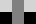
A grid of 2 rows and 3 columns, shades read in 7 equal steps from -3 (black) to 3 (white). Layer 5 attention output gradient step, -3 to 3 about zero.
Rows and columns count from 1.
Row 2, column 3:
-3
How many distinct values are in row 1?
2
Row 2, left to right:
-3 0 -3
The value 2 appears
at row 1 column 1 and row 1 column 3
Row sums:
4 -6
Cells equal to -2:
0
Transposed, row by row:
2 -3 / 0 0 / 2 -3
